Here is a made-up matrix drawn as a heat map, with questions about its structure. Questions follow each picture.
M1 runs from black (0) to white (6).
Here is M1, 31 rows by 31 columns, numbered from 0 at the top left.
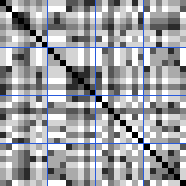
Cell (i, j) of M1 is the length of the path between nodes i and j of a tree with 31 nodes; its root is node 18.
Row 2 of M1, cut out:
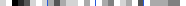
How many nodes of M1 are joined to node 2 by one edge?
1
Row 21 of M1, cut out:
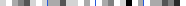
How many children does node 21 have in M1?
0
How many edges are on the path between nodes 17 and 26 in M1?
4
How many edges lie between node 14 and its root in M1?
1
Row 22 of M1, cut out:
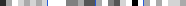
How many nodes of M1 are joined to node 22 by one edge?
1
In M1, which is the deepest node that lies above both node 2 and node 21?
4
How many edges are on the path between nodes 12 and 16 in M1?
1
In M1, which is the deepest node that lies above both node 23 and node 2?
3
